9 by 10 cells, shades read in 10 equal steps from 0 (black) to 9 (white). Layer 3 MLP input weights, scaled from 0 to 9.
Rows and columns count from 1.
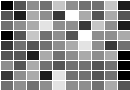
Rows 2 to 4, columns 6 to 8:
9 6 3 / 5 2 7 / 3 9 5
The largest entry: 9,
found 2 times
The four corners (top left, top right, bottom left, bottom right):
0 1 4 3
